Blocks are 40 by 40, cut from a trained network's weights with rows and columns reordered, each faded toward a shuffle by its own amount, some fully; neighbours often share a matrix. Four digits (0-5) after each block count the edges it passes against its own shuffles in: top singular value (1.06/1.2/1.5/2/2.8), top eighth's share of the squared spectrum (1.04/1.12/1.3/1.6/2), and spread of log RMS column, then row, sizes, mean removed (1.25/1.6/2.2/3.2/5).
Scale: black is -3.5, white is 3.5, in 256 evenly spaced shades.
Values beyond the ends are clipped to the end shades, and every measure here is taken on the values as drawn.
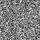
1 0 0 0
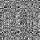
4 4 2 2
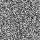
0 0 0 0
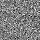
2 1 0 0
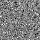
2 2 0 0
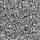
1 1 0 0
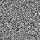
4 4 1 2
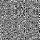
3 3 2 1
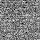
1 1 0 0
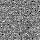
0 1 0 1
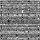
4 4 2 1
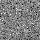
0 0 0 0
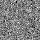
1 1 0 0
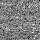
1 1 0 0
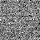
1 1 1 0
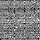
3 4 2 1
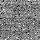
2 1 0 0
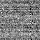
3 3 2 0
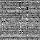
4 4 2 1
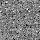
0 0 0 0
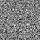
3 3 1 1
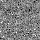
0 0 0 0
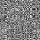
4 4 2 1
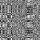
4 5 3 2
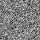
1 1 0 0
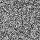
0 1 0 0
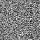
3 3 1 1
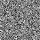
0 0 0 0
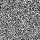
1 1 0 0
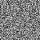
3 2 0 0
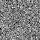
1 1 0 0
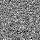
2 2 1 0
